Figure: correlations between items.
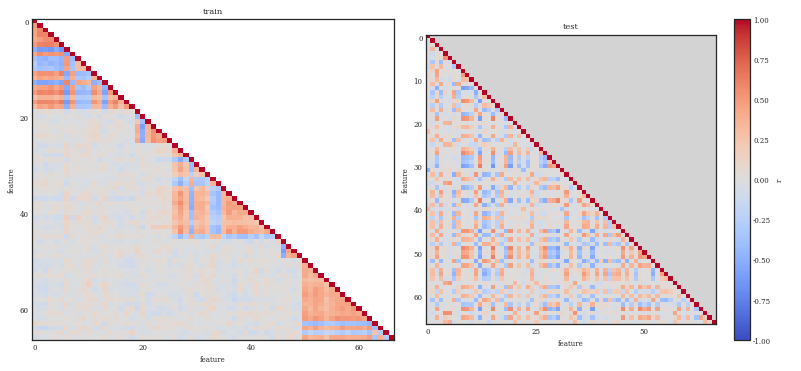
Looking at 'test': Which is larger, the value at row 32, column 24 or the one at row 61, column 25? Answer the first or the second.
the first
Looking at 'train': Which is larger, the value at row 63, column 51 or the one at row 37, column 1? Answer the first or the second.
the second
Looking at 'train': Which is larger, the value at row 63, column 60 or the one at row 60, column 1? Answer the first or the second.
the second
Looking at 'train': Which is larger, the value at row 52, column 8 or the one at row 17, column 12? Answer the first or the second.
the second
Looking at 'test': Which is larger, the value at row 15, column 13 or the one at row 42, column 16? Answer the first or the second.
the second
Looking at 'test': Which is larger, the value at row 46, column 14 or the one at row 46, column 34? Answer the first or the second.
the second
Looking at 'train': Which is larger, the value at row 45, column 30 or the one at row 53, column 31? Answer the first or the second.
the second
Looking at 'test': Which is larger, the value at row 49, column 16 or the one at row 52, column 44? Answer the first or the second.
the first
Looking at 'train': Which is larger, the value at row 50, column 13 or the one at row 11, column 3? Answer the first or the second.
the second
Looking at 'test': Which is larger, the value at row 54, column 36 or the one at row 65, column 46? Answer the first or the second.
the first
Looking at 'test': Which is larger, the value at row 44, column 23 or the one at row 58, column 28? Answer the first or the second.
the first
